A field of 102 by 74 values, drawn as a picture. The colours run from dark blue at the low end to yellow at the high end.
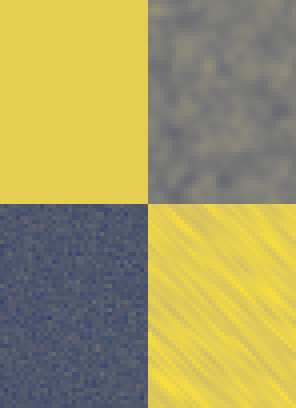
The table splits into 2 rows of 2 panels. Panel 1,1: very high, flat. Panel 1,2: middling, blotchy, faint in contrast. Panel 2,1: low, fine-grained, faint in contrast. Panel 2,2: very high, slanting down to the right, faint in contrast.
